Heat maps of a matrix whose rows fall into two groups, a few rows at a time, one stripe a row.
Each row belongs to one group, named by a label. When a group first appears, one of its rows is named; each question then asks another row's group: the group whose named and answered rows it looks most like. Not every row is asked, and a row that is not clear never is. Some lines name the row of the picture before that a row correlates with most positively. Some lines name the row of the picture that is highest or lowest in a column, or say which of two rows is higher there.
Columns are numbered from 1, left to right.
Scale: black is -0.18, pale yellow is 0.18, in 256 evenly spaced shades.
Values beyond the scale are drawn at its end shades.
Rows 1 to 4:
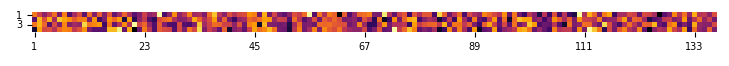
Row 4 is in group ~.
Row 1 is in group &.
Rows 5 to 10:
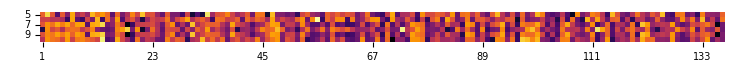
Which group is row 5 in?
&
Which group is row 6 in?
&
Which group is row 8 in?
~
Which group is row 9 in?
~
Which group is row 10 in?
~
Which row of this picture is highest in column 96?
8
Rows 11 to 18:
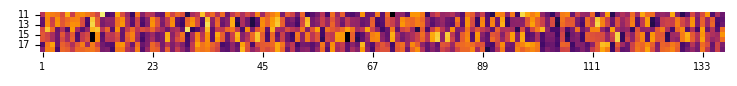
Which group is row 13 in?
~
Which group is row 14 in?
&
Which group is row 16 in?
&
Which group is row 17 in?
~
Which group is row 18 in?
~
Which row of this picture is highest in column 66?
14
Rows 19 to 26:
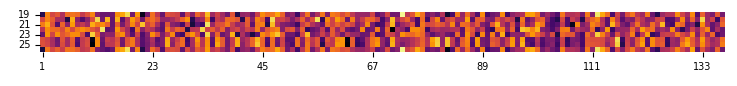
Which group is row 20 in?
&
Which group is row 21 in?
&
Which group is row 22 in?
~
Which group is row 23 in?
~
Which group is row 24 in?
&
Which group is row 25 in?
&
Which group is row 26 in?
~
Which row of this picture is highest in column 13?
22
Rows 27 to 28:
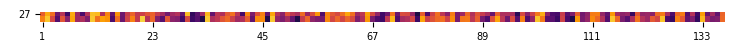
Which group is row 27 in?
&
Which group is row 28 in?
&
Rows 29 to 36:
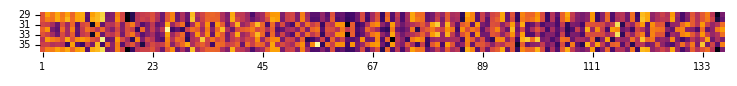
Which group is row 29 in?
~
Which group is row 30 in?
~
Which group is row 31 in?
&
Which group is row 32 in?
&
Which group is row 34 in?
~
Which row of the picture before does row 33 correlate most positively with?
28
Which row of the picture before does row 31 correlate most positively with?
28
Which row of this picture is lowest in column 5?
35
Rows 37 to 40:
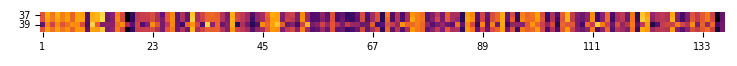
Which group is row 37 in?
~
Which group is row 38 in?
~
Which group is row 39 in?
~
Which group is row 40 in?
~
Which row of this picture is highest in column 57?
39
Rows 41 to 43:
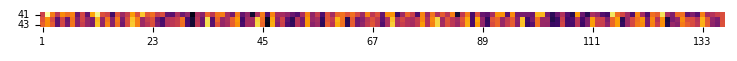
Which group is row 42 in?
&
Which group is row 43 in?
&
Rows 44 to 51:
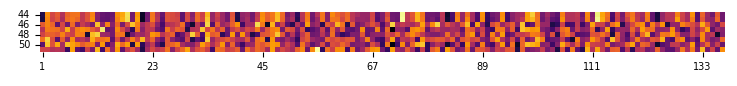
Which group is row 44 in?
~
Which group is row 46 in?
&
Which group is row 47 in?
~
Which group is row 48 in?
~
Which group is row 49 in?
&
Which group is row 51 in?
&
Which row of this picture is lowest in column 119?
51
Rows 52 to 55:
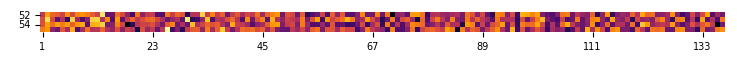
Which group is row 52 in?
~
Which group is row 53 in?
&
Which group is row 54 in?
~
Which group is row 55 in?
&
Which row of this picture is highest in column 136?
55
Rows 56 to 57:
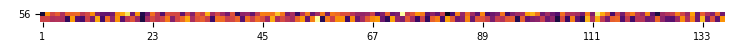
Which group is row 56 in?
~
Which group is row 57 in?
&
